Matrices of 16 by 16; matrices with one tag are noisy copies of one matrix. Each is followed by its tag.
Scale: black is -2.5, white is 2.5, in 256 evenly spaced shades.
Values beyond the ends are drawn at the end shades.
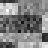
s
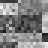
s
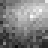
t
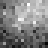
t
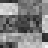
s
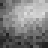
t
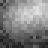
t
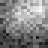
t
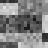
s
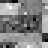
s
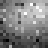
t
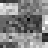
s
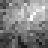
t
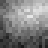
t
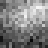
t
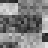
s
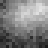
t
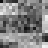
s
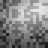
t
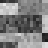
s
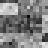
s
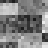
s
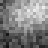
t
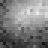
t
